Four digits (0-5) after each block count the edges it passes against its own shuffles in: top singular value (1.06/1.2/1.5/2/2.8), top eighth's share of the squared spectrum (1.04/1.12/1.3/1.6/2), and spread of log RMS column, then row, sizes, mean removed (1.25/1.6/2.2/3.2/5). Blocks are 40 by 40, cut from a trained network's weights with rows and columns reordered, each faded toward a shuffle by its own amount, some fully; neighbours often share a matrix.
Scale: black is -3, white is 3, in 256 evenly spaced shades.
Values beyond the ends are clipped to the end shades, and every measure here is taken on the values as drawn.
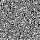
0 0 0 0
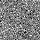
1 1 1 0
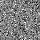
0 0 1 0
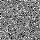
0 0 0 0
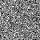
0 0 0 0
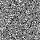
0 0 0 0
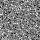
0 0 0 0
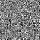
2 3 1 2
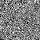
2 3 1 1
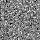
1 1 0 0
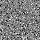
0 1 0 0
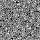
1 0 0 0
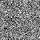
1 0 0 0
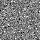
0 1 0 0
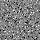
0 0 0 0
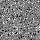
1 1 0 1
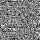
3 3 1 1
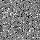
2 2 0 1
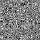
3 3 0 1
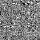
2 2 0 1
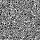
0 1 0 0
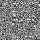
3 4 1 2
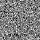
2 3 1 1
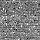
2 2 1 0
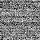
3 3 0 0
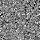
1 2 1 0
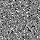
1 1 0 0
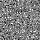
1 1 0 0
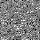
3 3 0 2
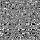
3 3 0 2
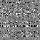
3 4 0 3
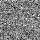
0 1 0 0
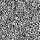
1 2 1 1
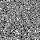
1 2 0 1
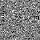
2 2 1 1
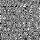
2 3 1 1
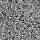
0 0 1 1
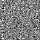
2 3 1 1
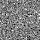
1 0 0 0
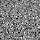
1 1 0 2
